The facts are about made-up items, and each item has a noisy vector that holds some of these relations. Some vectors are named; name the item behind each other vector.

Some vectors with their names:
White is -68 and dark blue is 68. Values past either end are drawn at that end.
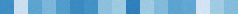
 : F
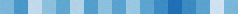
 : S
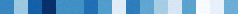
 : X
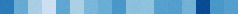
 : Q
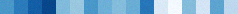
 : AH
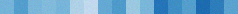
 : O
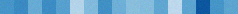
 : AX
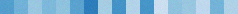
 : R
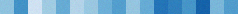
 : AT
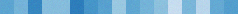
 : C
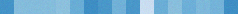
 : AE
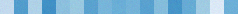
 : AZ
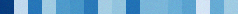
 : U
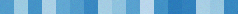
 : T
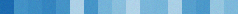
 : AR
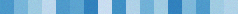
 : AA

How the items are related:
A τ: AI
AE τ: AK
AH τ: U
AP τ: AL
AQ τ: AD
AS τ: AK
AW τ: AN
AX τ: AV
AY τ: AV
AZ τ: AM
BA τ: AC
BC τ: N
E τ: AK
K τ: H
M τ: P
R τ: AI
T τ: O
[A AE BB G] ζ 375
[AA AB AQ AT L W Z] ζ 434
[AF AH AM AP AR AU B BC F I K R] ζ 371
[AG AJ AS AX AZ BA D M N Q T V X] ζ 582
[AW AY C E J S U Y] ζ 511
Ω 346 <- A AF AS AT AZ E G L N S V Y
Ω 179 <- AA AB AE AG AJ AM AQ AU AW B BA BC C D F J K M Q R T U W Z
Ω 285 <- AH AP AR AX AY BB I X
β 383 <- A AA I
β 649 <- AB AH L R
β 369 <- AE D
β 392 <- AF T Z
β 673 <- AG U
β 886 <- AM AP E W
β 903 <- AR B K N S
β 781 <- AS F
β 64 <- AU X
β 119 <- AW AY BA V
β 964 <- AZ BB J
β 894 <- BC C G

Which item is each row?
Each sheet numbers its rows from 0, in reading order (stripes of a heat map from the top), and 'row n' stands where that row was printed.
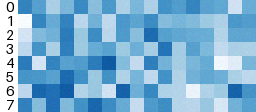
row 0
N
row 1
E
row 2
V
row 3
L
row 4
AU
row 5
I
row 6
AP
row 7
BC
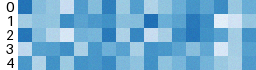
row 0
B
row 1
AS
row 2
K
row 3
G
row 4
Z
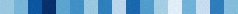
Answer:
AY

